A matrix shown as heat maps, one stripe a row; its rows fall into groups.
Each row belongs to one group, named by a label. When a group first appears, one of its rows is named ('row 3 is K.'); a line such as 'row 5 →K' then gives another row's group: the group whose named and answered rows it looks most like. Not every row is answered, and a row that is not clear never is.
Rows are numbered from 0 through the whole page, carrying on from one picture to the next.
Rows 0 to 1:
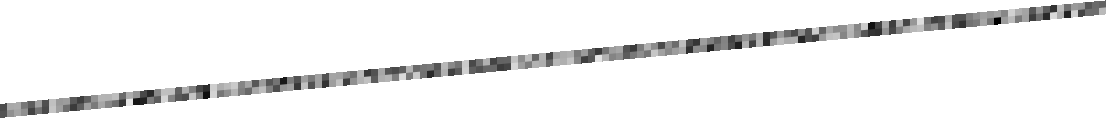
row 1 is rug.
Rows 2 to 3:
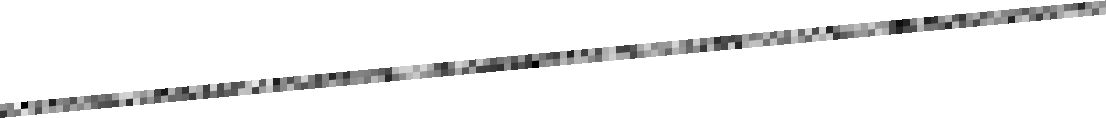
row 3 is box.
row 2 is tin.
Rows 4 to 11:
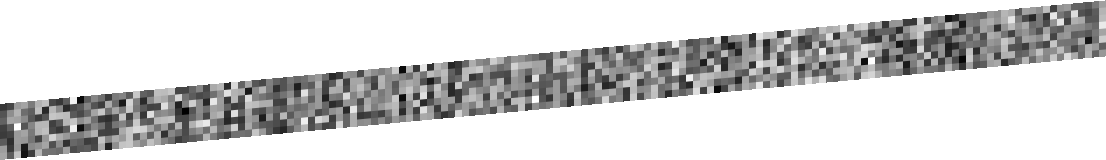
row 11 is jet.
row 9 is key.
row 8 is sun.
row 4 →sun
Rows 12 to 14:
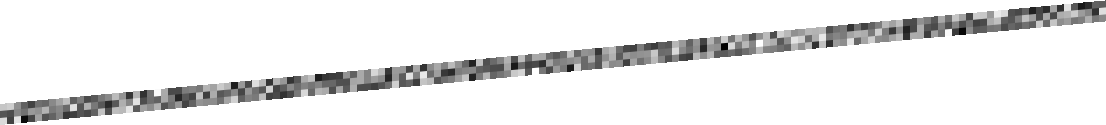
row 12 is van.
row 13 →box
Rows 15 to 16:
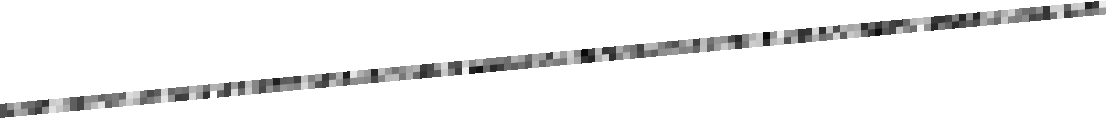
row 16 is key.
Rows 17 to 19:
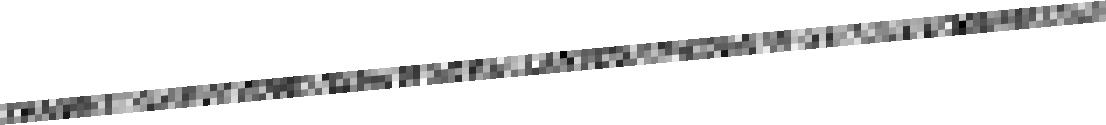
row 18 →jet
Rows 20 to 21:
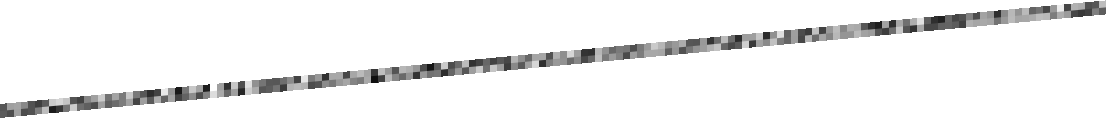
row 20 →rug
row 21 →sun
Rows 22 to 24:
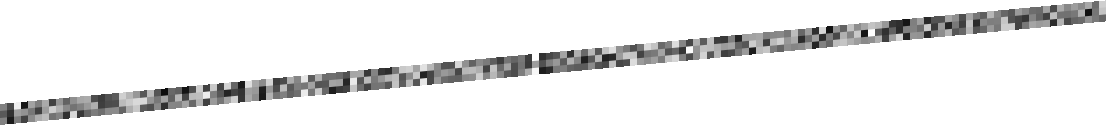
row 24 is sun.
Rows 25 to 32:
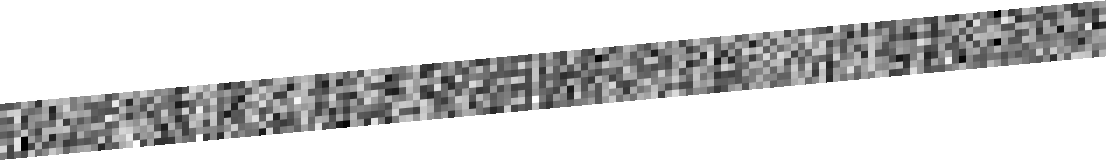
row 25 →key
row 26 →van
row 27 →box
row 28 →van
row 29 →key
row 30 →tin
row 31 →jet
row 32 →box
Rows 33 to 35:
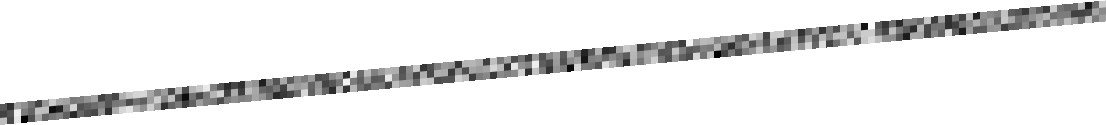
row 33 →key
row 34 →sun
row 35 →jet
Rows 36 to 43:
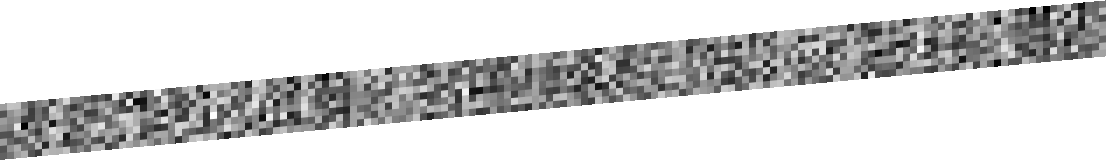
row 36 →van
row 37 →rug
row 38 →van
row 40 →key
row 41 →tin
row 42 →rug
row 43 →key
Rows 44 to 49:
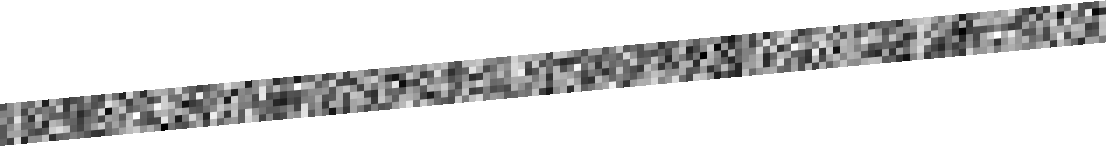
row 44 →rug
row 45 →van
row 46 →jet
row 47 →rug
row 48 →rug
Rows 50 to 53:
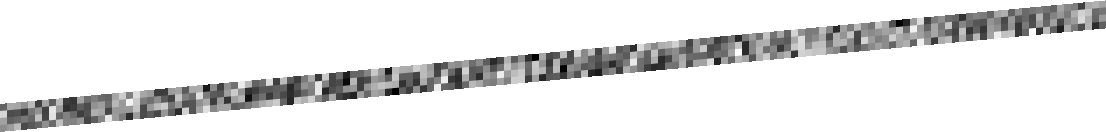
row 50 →tin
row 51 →jet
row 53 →van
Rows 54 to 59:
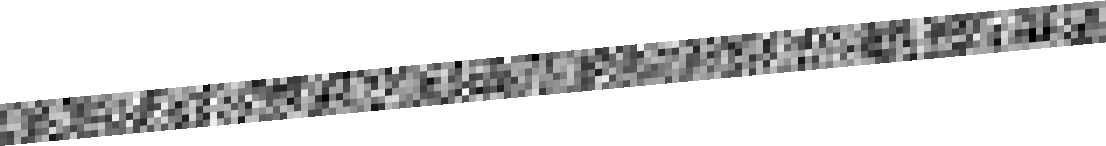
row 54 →tin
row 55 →rug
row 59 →sun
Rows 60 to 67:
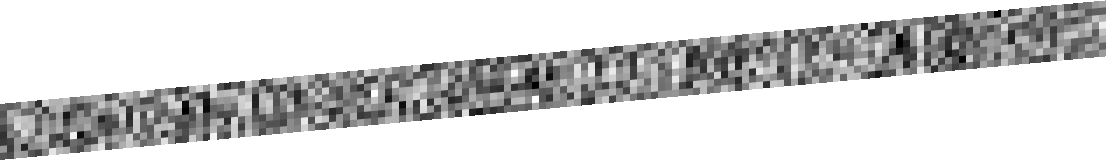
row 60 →key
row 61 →rug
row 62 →tin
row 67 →key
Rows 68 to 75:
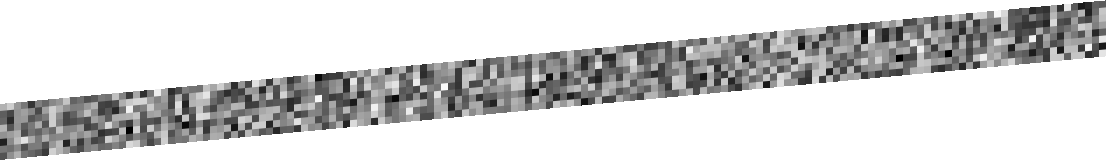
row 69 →key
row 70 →key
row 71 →jet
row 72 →van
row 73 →box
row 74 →van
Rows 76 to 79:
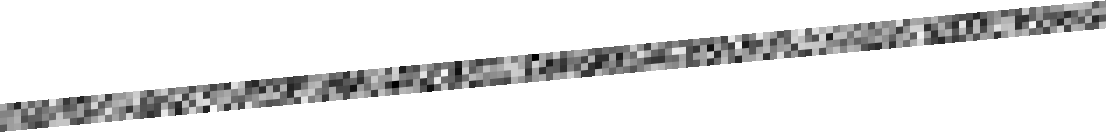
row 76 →jet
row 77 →tin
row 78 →van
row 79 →rug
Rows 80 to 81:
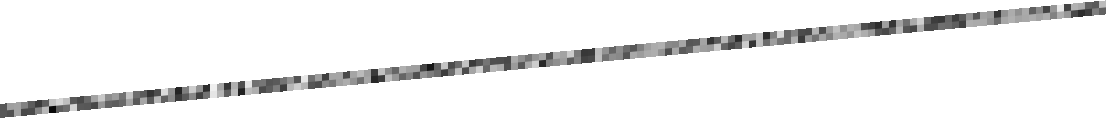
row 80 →rug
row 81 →sun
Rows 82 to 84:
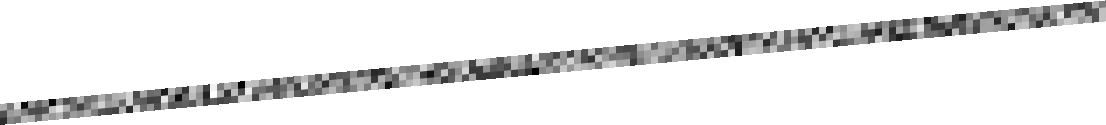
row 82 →tin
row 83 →rug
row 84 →box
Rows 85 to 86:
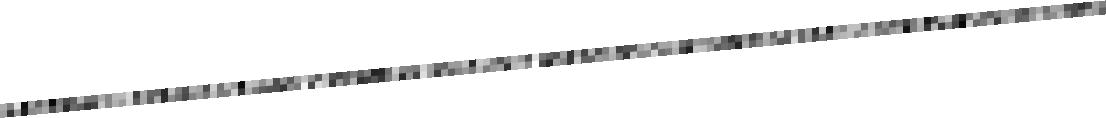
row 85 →tin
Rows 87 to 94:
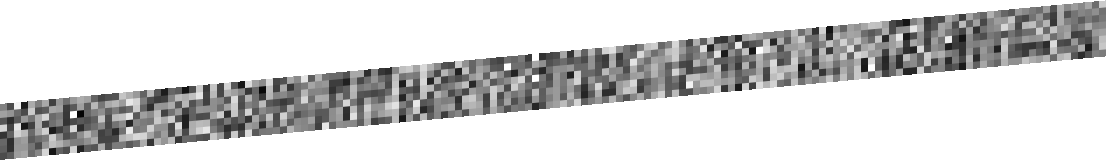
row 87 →box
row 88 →tin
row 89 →sun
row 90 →jet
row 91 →sun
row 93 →key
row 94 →sun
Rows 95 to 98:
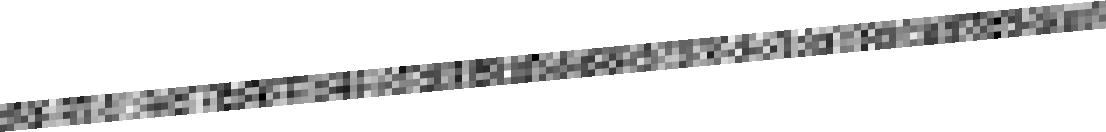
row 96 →key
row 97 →tin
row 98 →key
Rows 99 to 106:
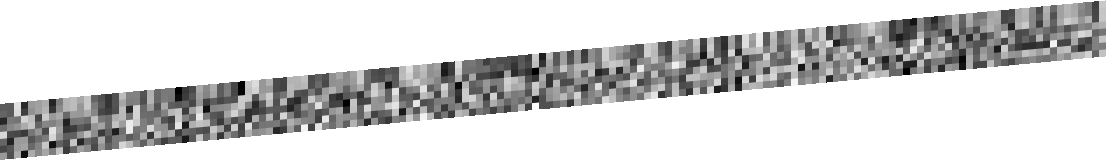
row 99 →box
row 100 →box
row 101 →box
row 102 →tin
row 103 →jet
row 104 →key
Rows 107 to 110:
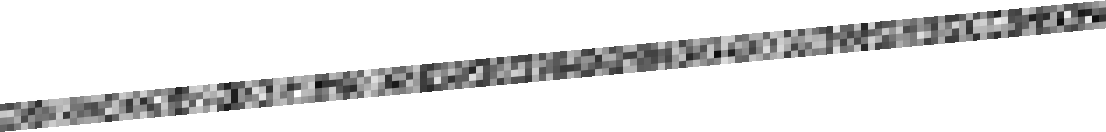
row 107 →key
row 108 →van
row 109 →van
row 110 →key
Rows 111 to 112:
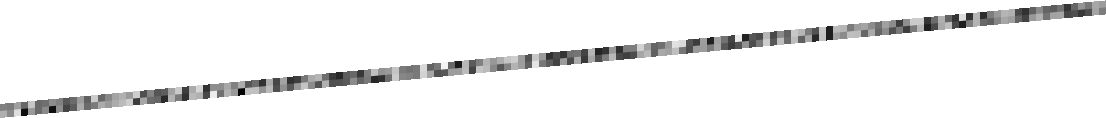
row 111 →tin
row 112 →tin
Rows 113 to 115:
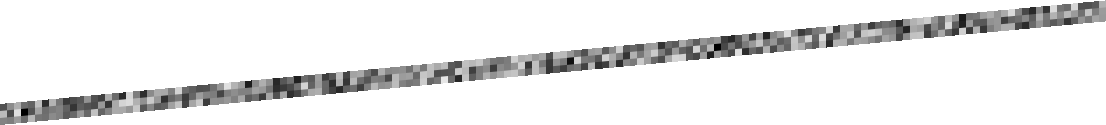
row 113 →rug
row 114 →jet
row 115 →tin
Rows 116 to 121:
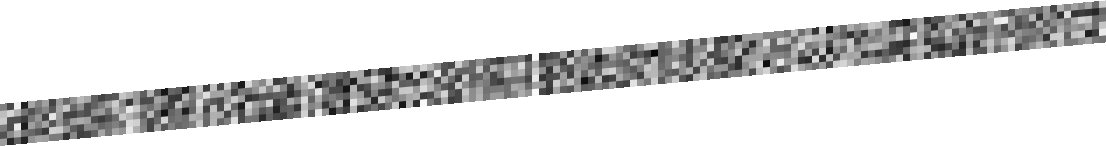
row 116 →box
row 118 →jet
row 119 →box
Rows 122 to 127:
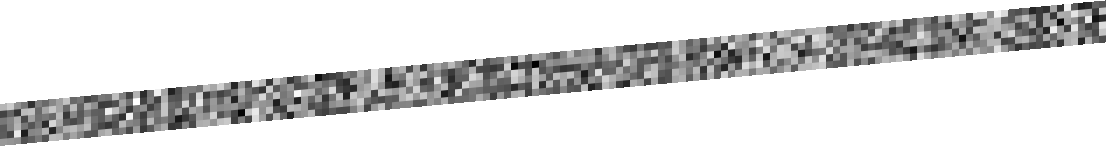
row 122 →van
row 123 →box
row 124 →van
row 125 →rug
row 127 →van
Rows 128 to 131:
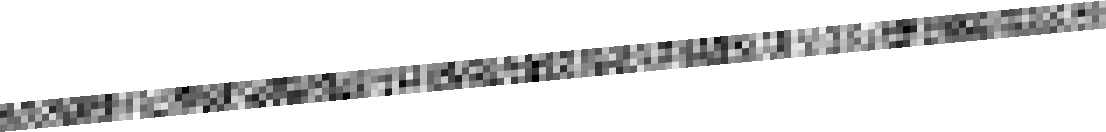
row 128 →jet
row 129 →sun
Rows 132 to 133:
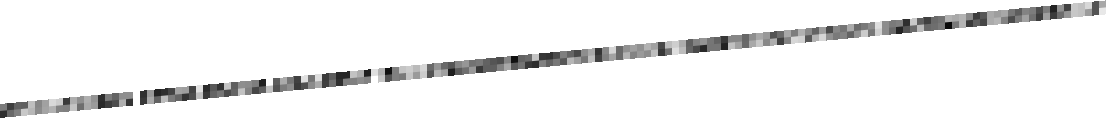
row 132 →box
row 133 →box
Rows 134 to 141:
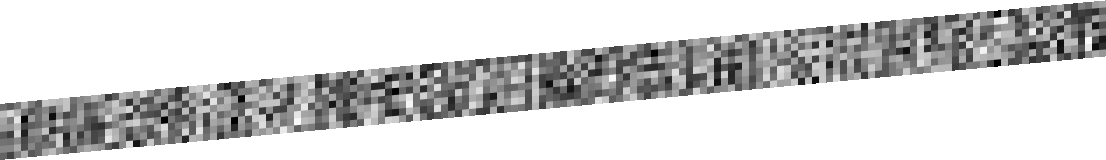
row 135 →van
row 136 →tin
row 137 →van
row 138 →sun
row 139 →van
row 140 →van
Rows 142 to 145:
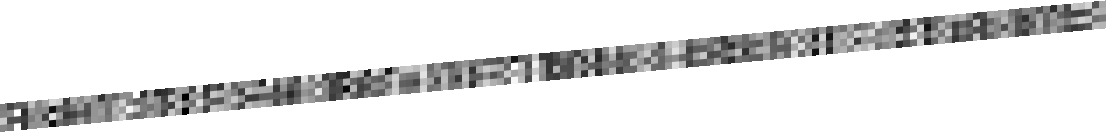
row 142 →box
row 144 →jet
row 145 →tin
